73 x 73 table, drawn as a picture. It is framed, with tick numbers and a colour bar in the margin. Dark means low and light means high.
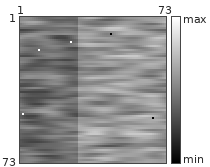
Grain: streaks across. Histogram: bell-shaped. Seam: vertical, 40% of the way across, the right part higher. Lone odd cells: 5, 3 higher and 2 lower than their neighbours.
